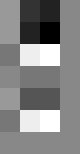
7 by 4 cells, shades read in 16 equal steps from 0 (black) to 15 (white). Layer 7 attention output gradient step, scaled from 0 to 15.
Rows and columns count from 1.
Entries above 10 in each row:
0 0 2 0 0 2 0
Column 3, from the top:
2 0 15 7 5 15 8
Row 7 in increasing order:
8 8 8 8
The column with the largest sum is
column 1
